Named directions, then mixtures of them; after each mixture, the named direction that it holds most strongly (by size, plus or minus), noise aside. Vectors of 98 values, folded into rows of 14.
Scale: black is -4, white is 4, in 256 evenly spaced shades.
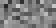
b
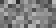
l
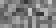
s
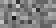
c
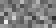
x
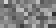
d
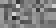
c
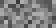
l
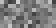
l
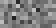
c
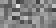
b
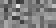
b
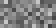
d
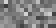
d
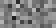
c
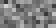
d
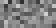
b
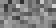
b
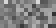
d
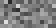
b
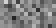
d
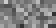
d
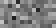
c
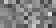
d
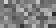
d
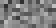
b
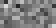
b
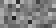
c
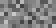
x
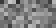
l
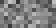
l
